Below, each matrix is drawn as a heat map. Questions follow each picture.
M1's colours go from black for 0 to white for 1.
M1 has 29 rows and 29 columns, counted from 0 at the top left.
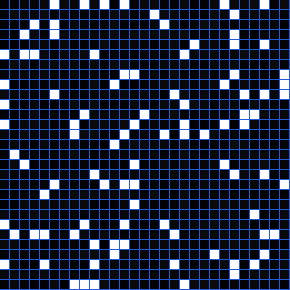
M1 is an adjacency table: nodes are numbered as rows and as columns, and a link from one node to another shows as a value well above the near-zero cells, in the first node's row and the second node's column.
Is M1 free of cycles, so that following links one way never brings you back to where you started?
no
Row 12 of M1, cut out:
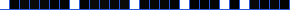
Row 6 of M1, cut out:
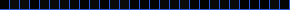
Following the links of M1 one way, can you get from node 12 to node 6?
no
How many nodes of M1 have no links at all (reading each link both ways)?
1
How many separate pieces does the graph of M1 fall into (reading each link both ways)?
2
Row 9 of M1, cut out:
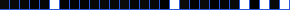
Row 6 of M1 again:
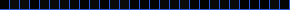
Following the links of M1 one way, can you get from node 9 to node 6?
no
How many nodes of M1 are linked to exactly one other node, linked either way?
6
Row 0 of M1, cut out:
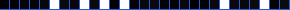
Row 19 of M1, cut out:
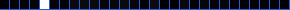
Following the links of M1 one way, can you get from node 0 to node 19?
yes
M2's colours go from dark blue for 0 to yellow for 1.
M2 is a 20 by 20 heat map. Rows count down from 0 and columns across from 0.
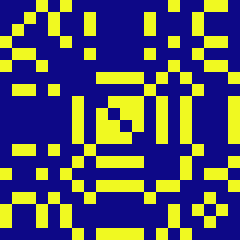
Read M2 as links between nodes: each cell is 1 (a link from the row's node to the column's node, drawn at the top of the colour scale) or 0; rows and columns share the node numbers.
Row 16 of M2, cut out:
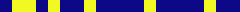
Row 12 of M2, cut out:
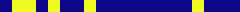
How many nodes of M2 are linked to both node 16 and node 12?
4
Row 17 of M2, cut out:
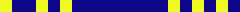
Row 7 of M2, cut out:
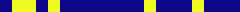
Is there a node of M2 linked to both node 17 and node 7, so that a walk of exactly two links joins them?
yes
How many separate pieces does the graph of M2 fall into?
1
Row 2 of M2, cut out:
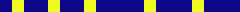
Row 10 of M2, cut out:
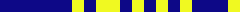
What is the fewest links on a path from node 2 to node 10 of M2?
5
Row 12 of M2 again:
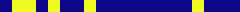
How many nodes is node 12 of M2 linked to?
5
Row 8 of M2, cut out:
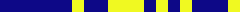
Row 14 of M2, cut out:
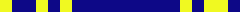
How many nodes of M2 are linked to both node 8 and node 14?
1
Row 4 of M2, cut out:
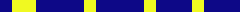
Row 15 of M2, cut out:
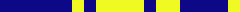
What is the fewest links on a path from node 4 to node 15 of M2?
4
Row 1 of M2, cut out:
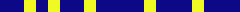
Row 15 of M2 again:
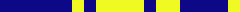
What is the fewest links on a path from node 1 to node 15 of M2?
4
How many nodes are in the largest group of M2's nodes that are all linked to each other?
8
